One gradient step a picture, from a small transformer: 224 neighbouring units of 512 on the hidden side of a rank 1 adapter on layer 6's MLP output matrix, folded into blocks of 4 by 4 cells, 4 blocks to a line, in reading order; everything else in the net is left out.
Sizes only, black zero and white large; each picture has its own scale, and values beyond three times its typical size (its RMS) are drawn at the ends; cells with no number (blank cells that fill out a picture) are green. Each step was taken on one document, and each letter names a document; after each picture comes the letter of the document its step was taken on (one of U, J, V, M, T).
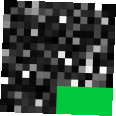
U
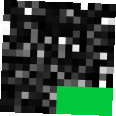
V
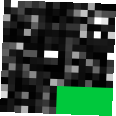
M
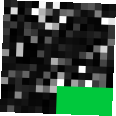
U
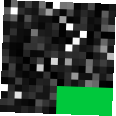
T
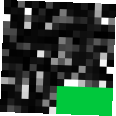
V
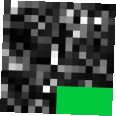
M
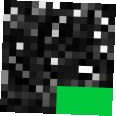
U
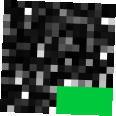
V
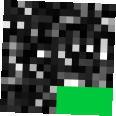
V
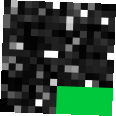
T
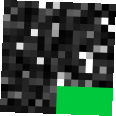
U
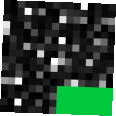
V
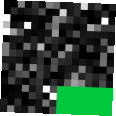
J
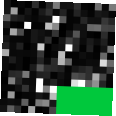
J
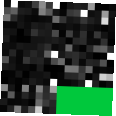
T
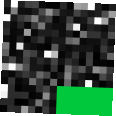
M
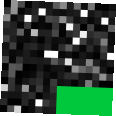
T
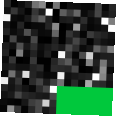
U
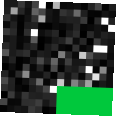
U
